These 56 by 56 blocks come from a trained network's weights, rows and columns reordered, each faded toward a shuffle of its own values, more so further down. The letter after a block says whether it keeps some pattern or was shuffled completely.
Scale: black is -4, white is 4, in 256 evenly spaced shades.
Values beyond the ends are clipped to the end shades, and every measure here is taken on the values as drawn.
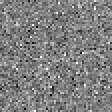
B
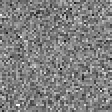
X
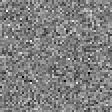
X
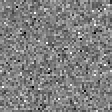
B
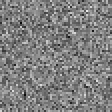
X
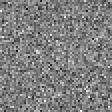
B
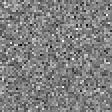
X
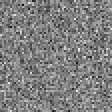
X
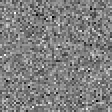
X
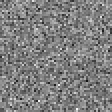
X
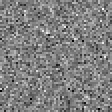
X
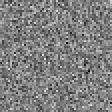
X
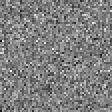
B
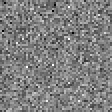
B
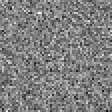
B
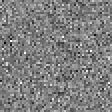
X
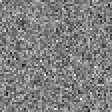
X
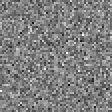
B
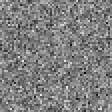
B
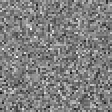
B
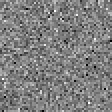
X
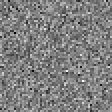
B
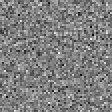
X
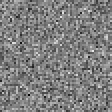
B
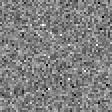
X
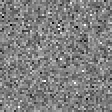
B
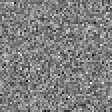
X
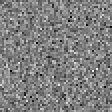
B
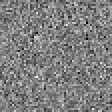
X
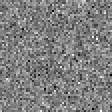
B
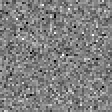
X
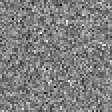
B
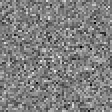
B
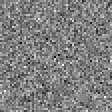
B
